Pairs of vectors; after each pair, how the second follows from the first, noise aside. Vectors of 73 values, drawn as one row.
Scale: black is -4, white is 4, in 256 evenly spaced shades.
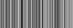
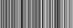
copied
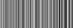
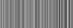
shrunk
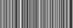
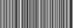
copied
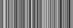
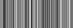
negated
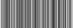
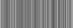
shrunk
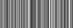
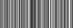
copied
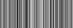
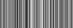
copied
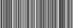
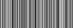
negated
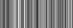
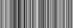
negated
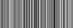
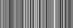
negated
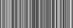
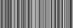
negated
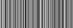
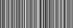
negated
